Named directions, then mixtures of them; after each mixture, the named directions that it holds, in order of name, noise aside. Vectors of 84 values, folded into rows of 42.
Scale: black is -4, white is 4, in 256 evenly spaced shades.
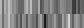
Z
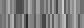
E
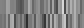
E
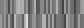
E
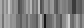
Z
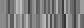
E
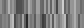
E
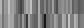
E, Z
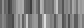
E, Z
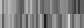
Z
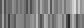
E, Z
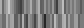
E, Z
